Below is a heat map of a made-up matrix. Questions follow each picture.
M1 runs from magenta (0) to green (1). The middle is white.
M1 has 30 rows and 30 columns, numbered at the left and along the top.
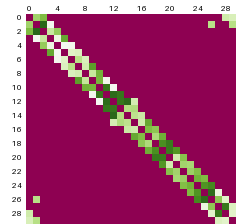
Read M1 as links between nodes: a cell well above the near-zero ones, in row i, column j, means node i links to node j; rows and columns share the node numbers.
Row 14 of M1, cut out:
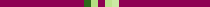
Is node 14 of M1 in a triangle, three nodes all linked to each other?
yes
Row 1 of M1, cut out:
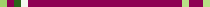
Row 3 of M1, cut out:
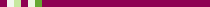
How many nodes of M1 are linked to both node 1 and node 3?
1
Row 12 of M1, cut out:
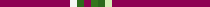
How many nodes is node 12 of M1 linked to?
5
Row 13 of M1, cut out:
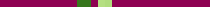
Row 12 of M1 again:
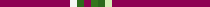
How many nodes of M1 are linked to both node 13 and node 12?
3
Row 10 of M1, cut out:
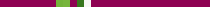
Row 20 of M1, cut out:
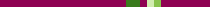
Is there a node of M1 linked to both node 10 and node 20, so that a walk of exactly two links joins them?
no
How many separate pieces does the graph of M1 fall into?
1
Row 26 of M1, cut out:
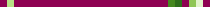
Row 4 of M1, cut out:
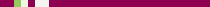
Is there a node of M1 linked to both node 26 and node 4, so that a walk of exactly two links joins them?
no
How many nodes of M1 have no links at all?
0
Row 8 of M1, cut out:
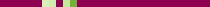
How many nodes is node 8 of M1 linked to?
4
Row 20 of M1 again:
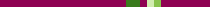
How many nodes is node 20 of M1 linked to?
4
